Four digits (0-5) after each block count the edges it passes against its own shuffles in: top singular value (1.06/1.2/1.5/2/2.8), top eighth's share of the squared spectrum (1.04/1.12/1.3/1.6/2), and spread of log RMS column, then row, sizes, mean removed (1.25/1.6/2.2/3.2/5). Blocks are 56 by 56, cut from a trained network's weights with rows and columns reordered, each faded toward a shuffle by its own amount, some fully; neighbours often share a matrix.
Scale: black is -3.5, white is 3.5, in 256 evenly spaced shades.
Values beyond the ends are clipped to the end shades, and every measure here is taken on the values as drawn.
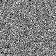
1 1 0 0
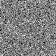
1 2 0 0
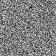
0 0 0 0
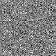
3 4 2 2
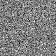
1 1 0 0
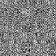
3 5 3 2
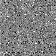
1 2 0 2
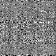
2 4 0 3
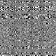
3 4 1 4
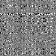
3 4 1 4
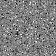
1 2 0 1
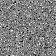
0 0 0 0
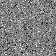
0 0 0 0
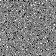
0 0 0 0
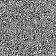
1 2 0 1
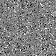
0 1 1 0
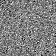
0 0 0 0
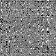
2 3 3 0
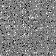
1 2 2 0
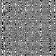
3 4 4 0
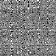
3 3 3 0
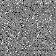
1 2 1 0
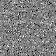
0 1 1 0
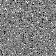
0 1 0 0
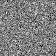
1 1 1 0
